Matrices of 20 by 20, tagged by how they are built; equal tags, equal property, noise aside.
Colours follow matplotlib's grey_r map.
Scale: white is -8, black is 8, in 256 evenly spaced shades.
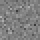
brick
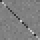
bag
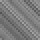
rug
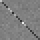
bag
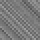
rug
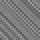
rug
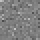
brick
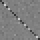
bag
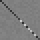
bag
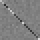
bag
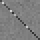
bag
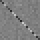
bag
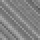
rug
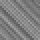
rug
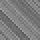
rug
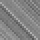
rug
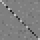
bag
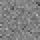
brick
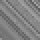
rug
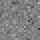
brick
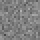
brick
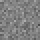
brick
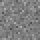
brick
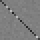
bag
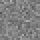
brick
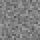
brick
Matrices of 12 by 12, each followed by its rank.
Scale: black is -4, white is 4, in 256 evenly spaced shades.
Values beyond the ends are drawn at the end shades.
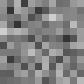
full rank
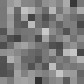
full rank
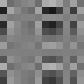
one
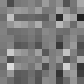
two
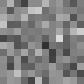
full rank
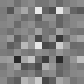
two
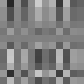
one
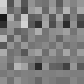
two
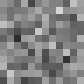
full rank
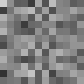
two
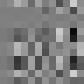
two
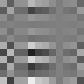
one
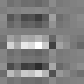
one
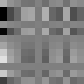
one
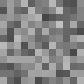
full rank
